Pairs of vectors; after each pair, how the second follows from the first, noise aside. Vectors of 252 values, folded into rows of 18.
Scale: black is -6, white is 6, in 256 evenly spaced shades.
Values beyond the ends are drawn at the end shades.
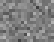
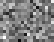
scaled up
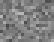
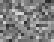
scaled up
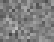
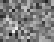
scaled up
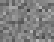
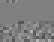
partly zeroed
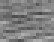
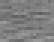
shrunk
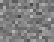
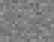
shrunk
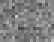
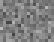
shuffled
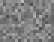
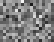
scaled up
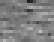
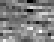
scaled up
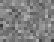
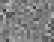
shuffled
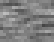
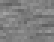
shrunk
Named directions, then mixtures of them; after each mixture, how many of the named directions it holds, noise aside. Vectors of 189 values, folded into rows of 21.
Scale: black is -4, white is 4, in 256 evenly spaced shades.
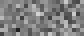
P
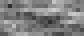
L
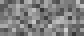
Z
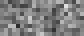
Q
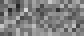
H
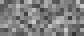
one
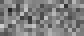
two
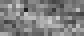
two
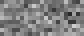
three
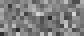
two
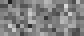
two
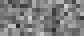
one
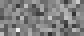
one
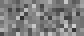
two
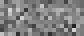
two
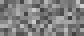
one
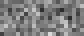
three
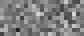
one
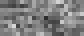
two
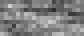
one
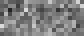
two
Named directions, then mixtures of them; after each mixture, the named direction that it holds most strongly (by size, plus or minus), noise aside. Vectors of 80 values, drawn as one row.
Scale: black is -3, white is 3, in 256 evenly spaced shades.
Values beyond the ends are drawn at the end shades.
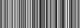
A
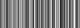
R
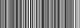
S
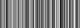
R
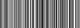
R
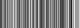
A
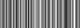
A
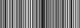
A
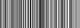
A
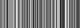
S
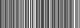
S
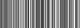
R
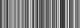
R
